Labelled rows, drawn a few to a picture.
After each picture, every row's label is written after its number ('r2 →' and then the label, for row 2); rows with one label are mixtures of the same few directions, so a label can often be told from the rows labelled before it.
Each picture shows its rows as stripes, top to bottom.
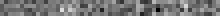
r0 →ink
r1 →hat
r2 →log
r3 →ink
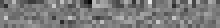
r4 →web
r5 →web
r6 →hat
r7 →ink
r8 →web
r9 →log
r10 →web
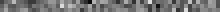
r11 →web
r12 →log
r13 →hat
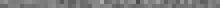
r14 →log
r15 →web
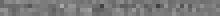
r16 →ink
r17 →log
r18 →web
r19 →web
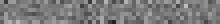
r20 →log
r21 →hat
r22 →hat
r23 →web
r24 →log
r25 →ink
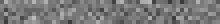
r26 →ink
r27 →log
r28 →log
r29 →log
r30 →hat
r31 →web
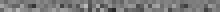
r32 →log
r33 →hat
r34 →ink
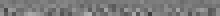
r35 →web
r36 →ink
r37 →log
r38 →web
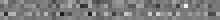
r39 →web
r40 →hat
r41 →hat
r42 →log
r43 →web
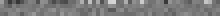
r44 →ink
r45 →ink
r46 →ink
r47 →hat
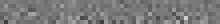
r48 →ink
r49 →log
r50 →hat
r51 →hat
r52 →hat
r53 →log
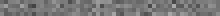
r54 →web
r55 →hat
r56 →web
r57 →ink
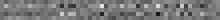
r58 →ink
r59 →log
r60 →hat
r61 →log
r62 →ink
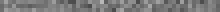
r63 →log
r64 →web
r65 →ink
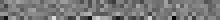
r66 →ink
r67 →log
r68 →hat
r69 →web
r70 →web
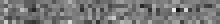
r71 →web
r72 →ink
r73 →hat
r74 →log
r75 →ink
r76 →web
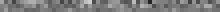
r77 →web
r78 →ink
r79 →web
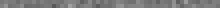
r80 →hat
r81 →web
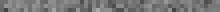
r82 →ink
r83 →ink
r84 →web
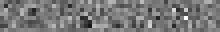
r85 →ink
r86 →web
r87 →hat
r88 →hat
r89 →hat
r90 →web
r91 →web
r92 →log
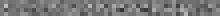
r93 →hat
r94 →log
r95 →ink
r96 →hat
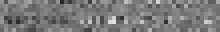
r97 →log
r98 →hat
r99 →web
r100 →ink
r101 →ink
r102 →ink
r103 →hat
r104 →web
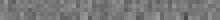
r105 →log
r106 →web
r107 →log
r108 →hat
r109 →hat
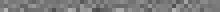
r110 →hat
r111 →hat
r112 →web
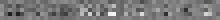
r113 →ink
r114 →ink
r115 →hat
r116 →ink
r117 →log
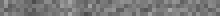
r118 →web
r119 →log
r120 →ink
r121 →web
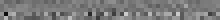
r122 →ink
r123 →hat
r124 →ink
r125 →log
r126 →web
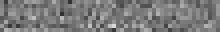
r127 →web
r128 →ink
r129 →log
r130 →log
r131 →hat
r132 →log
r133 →ink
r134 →ink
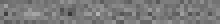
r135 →log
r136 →log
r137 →log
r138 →web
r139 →ink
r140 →ink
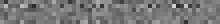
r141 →web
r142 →hat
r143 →web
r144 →web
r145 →log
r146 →hat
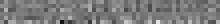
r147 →log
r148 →web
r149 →log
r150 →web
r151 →web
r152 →log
